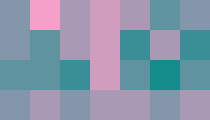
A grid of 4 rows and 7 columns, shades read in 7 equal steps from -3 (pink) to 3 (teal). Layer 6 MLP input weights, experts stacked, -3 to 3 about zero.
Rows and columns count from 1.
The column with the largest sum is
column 6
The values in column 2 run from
-3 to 1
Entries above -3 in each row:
6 7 7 7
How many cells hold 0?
6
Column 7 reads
0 2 1 -1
